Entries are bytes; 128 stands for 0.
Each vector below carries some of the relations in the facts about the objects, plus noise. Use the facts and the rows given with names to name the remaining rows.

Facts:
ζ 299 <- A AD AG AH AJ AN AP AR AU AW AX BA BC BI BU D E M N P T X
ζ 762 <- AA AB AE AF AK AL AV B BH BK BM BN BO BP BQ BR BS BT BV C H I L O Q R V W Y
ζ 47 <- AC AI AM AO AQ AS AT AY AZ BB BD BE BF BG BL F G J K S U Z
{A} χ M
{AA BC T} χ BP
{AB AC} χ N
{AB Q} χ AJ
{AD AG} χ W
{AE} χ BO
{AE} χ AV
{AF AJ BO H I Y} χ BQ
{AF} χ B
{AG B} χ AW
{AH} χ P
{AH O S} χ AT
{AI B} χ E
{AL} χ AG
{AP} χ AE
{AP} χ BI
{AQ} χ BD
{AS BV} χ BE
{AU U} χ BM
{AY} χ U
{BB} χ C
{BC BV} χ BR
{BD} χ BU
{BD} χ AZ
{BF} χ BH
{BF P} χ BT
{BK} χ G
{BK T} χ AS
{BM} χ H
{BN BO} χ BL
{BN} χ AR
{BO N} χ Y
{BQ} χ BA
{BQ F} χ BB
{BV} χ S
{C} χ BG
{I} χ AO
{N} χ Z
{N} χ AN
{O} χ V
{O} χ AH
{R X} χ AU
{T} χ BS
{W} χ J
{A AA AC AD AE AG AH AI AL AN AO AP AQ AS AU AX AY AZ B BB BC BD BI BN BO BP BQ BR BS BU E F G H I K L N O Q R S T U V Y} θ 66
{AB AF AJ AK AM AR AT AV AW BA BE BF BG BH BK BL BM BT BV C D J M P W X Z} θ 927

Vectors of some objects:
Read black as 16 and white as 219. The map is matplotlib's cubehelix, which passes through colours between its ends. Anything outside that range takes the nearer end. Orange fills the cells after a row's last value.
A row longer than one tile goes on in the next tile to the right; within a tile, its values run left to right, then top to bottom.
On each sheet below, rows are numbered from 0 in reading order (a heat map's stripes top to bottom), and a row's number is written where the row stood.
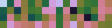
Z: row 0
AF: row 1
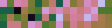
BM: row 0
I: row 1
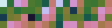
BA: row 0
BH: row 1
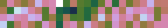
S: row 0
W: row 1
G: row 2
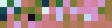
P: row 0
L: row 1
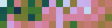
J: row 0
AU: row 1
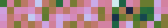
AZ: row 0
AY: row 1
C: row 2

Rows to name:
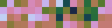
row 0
AL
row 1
BG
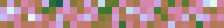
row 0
AE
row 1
Y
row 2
O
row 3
BB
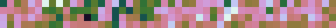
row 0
BQ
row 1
AW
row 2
BE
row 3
AC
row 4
B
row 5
R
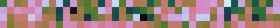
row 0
Q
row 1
BF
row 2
AJ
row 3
AS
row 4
AT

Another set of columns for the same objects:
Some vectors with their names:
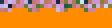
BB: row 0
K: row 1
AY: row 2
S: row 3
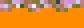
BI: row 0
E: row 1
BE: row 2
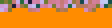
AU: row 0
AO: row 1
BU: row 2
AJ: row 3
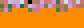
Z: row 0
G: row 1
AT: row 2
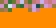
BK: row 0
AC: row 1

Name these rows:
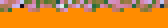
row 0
AV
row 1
I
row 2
AI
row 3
H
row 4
AF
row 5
C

